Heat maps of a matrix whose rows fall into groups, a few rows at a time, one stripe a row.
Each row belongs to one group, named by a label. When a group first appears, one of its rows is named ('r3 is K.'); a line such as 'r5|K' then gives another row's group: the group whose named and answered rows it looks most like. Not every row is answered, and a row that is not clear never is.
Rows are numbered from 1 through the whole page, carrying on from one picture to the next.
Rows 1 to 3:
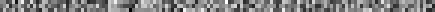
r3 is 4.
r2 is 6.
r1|4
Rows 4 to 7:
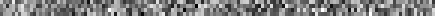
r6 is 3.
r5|4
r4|6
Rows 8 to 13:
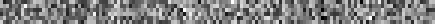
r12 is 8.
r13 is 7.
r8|7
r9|6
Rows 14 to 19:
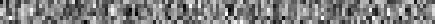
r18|3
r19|6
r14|4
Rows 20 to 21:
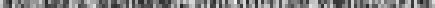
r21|7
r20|7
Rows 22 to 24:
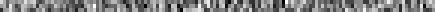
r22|8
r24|3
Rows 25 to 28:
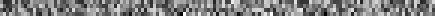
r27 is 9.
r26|7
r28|8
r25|7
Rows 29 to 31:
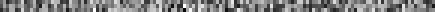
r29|9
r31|4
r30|4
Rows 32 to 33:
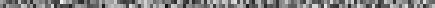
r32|6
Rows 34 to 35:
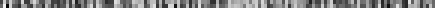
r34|9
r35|9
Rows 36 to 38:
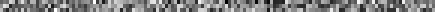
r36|4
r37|6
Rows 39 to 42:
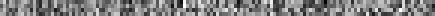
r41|6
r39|8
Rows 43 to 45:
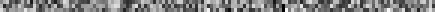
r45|8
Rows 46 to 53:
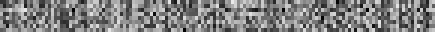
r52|9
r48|3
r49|9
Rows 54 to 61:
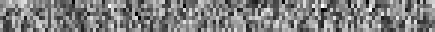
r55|3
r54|3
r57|8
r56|8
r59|7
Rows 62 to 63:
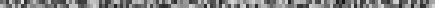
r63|7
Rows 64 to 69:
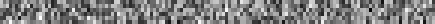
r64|6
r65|6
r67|7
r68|3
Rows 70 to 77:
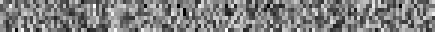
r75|9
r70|7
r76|7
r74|6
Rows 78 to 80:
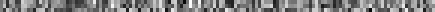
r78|8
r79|8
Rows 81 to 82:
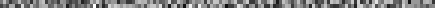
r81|6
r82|4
